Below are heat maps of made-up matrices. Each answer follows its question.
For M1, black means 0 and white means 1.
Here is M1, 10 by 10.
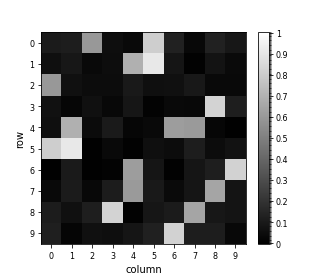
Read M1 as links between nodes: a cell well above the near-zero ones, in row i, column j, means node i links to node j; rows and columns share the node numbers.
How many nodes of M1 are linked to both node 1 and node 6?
1
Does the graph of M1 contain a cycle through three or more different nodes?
no
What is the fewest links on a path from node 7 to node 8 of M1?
1
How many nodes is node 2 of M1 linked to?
1
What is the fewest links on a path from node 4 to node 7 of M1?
1
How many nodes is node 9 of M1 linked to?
1
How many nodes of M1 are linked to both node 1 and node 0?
1
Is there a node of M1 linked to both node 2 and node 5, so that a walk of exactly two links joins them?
yes
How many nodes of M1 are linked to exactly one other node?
3
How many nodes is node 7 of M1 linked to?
2
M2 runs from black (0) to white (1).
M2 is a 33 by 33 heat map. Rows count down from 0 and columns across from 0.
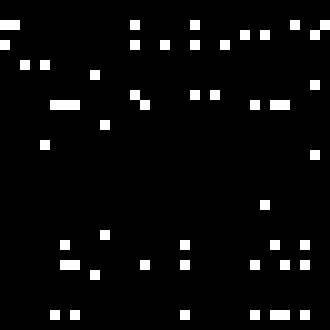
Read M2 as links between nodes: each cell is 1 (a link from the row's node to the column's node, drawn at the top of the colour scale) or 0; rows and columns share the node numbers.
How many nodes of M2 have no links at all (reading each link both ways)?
2
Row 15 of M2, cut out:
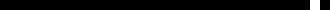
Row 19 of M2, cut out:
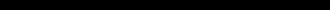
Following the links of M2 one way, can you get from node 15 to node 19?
yes
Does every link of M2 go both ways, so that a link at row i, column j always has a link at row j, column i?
no
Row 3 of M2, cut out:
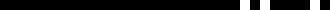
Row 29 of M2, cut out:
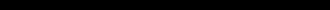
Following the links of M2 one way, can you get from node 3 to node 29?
yes
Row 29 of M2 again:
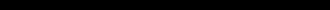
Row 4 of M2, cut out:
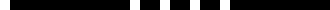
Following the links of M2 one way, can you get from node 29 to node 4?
no
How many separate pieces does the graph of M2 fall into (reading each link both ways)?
3
